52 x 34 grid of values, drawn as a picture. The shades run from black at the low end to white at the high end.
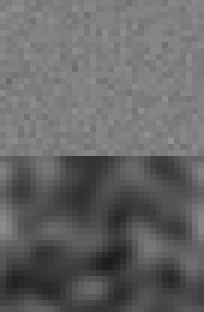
It is made of 2 by 1 panels. Panel 1,1: middling, fine-grained, faint in contrast. Panel 2,1: low, blotchy.
